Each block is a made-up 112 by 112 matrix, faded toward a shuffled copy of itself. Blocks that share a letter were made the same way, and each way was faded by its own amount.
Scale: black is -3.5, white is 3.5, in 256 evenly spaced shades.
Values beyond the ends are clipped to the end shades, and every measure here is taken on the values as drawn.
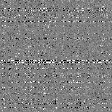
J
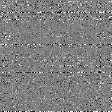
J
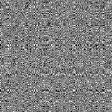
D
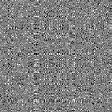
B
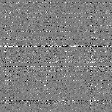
J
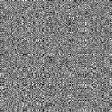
D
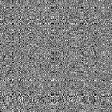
D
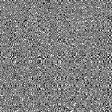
B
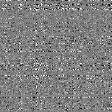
J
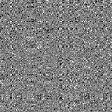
B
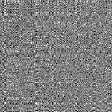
B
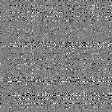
J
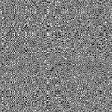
B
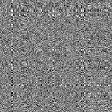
D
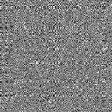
B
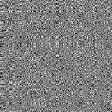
B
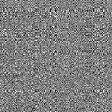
D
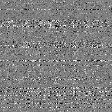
J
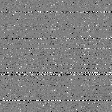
J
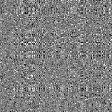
B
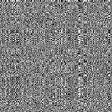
D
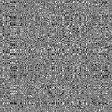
B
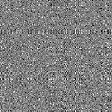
B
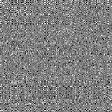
B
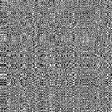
D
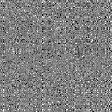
B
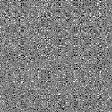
B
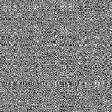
B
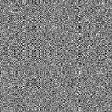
D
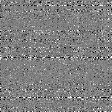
J
